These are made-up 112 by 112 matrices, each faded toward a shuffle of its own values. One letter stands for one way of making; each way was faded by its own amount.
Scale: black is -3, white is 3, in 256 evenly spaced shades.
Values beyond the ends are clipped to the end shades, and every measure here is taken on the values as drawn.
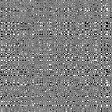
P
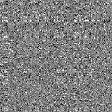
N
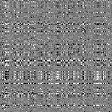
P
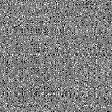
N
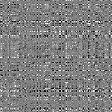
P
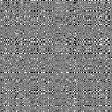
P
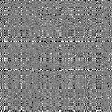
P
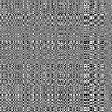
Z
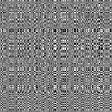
Z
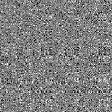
N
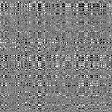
P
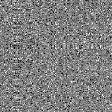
N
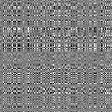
Z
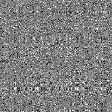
N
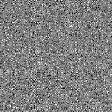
N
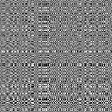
Z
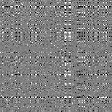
P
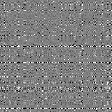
P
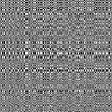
Z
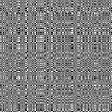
Z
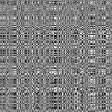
Z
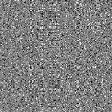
N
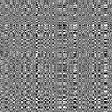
Z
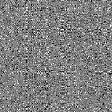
N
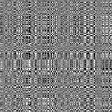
Z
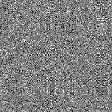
N
